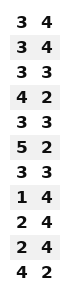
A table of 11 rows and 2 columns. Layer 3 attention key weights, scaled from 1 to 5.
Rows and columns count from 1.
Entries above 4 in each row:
0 0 0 0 0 1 0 0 0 0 0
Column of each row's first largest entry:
2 2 1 1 1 1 1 2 2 2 1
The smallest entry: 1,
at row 8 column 1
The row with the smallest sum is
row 8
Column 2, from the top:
4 4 3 2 3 2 3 4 4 4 2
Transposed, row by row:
3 3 3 4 3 5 3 1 2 2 4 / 4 4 3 2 3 2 3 4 4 4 2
